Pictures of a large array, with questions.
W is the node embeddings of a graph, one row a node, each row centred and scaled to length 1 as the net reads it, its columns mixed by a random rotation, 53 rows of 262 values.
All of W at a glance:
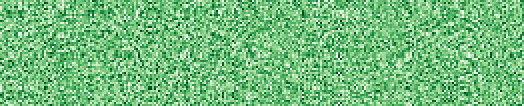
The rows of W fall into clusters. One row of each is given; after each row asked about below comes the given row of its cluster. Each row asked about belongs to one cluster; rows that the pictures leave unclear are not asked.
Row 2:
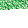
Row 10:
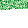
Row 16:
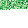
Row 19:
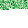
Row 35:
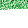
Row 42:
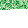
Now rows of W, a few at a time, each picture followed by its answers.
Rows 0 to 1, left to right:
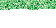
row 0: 2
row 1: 16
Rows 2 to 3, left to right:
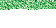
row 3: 2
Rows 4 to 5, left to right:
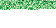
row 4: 16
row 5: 42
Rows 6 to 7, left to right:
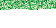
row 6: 42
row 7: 10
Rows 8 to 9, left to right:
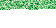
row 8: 42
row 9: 16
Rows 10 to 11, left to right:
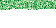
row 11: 2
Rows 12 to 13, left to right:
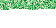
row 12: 19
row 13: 16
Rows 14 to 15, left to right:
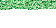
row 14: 10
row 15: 42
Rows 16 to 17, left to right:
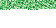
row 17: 2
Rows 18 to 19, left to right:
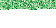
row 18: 2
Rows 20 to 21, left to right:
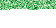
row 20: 35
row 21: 16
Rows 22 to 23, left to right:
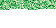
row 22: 19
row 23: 42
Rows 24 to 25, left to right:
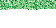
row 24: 35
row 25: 2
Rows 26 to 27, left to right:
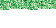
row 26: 19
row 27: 19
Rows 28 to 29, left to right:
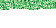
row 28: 19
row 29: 10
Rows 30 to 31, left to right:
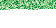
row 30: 42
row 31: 35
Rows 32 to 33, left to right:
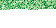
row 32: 35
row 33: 42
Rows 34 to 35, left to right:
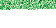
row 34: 16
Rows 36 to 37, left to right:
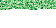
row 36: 10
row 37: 19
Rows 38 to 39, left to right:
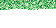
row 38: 42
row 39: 35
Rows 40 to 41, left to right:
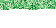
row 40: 19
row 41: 16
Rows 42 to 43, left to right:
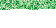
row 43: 16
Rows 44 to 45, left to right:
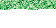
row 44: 16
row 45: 42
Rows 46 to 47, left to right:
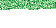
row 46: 35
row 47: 10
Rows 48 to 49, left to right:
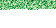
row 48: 35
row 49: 42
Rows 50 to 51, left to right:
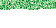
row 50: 16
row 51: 10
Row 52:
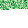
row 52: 19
